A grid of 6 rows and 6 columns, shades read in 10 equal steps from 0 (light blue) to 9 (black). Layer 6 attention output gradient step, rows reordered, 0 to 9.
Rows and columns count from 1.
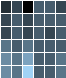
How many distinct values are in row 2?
2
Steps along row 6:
up down up same down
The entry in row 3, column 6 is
5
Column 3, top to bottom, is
9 6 6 4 2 0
